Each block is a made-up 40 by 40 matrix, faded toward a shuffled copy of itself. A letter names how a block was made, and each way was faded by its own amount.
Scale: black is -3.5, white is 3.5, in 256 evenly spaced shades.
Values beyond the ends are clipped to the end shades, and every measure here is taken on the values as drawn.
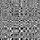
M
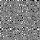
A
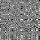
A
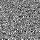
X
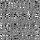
A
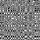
M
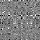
A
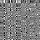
M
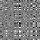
M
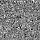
X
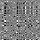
M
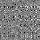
A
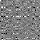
A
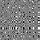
M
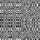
M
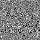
X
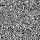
X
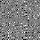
A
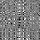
M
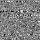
X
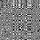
M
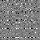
A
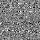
X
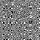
A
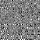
A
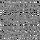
A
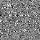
X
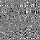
A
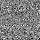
X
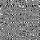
A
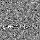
X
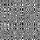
M
